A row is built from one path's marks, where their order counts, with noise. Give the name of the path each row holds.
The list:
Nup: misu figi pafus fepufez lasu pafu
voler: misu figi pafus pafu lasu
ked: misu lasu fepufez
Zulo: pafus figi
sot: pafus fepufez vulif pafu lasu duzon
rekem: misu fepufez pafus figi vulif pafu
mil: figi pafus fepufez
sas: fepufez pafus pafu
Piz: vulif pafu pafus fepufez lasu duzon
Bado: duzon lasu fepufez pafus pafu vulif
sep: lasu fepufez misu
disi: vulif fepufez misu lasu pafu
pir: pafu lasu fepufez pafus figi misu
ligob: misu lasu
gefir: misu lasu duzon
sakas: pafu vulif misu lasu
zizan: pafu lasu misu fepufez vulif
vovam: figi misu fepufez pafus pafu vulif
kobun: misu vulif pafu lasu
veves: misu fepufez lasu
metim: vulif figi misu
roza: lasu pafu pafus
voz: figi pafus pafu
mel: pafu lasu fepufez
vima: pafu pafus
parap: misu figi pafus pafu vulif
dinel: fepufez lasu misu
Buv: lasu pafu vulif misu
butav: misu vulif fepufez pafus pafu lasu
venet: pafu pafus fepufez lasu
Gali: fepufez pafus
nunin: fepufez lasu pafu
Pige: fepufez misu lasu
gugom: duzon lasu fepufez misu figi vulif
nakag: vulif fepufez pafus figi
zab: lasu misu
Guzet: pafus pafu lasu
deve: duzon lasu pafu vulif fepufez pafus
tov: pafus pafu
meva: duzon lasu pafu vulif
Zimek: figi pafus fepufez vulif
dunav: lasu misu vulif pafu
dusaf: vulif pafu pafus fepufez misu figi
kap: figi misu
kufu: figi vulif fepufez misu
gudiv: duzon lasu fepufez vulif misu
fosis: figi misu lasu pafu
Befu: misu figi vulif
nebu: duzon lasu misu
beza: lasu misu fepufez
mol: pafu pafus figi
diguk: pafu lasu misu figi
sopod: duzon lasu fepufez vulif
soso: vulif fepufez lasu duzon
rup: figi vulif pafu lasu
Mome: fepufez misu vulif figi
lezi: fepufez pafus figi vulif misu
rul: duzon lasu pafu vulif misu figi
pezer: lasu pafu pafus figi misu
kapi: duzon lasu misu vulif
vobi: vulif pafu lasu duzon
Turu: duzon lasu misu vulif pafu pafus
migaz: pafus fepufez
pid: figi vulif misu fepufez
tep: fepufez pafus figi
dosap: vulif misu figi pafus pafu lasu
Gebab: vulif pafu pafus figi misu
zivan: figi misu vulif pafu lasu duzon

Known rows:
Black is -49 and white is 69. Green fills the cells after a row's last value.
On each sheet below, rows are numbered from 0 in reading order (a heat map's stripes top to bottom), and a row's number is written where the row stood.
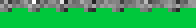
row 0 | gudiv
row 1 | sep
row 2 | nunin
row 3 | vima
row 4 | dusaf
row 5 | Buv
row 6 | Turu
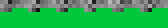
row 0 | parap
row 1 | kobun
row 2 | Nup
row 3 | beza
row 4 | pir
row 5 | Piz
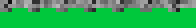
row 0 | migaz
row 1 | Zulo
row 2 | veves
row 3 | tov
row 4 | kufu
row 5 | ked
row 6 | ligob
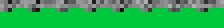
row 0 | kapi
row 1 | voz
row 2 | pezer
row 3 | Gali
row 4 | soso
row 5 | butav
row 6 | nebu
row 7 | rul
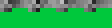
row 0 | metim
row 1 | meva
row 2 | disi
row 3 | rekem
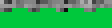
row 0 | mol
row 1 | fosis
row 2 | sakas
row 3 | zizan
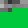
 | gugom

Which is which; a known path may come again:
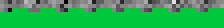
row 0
nakag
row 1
ked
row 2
mil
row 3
vovam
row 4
voler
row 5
Gebab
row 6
dinel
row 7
dosap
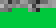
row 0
veves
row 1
ligob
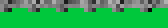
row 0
rup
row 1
sas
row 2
pid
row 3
tep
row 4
Guzet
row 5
soso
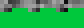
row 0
metim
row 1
diguk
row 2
voz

